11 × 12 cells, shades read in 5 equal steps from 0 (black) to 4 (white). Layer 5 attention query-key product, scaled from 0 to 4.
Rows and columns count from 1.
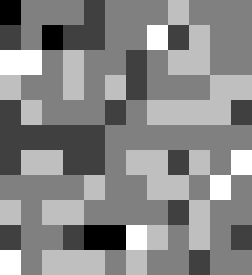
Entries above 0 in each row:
11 11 12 12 12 12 12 12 12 10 12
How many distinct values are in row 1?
4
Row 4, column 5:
2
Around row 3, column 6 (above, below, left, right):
2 3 2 1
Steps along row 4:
down same up down up down up same same up same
